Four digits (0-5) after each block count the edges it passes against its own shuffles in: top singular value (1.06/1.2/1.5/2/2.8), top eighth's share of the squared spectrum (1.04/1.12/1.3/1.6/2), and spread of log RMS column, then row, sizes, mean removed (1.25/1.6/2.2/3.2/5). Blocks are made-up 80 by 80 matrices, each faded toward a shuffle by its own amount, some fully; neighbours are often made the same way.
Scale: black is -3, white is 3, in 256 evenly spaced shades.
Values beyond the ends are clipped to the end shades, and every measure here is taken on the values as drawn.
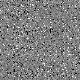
1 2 2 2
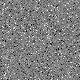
0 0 0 0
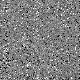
1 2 2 1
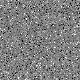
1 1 1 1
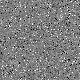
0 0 0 0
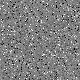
0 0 0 0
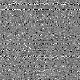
4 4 1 3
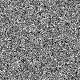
0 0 0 0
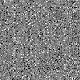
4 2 1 1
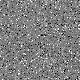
3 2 0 0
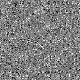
4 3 1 1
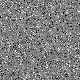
0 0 0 0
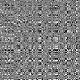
5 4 3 3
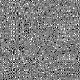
4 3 2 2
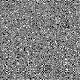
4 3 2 1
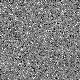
1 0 0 0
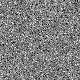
1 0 0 0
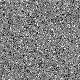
0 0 0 0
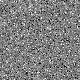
1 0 0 0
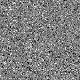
3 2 0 1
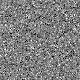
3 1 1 0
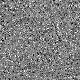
3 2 0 0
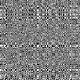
5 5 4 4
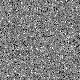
2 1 0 0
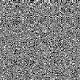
4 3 2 2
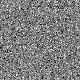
3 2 0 0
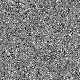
1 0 0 0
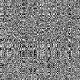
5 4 3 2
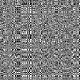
5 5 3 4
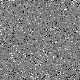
3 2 0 1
